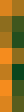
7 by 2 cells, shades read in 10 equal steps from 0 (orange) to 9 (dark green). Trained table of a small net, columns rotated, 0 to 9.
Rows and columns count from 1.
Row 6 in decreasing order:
7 0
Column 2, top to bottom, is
3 7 8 4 9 7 6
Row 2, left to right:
4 7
